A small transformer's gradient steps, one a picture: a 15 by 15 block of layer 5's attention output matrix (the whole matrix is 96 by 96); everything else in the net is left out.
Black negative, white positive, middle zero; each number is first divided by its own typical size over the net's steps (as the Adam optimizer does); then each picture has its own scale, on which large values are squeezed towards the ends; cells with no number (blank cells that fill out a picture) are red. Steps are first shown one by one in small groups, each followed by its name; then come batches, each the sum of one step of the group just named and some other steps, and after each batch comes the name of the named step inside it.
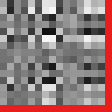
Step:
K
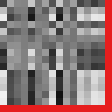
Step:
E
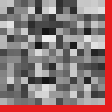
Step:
K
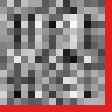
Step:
E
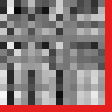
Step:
E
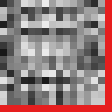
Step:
E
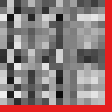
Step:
E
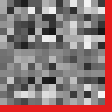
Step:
K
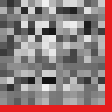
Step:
K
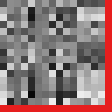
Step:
E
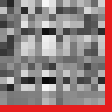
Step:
K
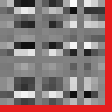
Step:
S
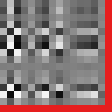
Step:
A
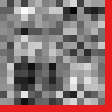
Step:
S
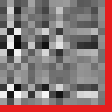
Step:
A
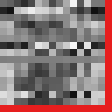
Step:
S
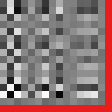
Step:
A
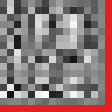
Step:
A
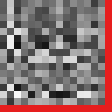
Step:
A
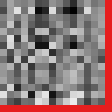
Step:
A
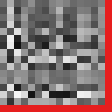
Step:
A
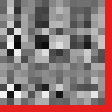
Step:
A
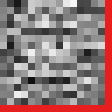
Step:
S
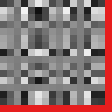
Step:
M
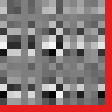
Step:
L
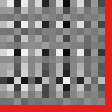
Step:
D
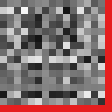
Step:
M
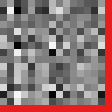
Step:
L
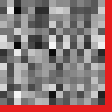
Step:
L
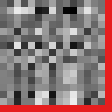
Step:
M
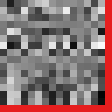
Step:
M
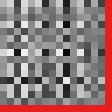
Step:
D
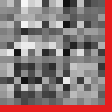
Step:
D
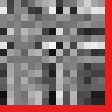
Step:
M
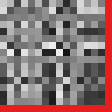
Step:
D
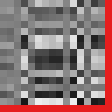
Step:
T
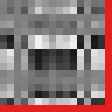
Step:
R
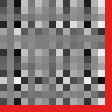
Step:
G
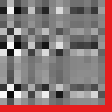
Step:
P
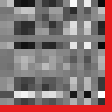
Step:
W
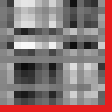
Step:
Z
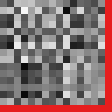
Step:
Z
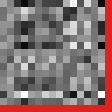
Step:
W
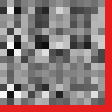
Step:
P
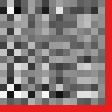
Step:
P
